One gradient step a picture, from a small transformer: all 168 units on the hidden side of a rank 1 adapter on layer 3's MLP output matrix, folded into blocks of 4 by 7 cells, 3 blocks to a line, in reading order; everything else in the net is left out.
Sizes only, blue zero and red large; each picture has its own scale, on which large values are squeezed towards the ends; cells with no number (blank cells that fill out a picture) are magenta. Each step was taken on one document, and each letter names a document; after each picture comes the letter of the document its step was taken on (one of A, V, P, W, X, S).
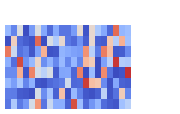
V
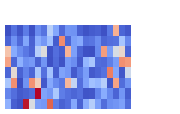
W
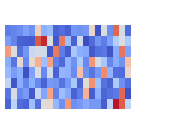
V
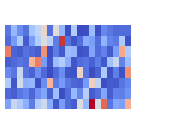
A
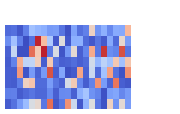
V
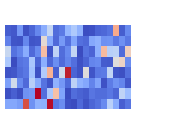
W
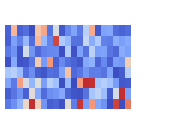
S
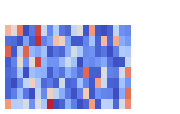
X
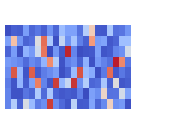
W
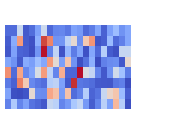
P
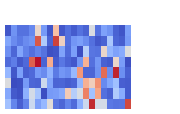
A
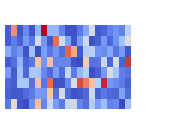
S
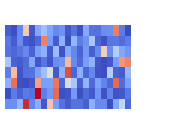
W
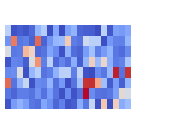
A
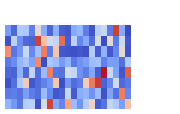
V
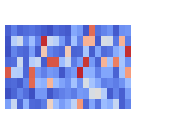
P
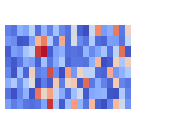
V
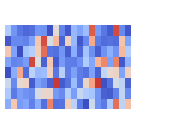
V
